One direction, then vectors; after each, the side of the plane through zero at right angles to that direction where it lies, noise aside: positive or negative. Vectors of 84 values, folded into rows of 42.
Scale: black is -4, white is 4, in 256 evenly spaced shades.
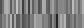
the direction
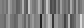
negative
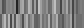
negative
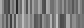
negative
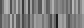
positive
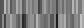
positive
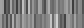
negative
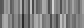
positive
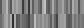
positive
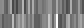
negative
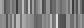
negative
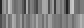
positive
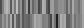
positive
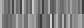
negative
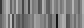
positive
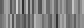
positive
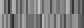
negative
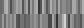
positive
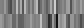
positive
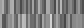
negative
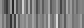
negative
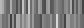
negative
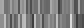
negative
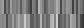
negative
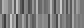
positive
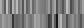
positive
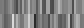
negative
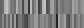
positive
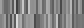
negative
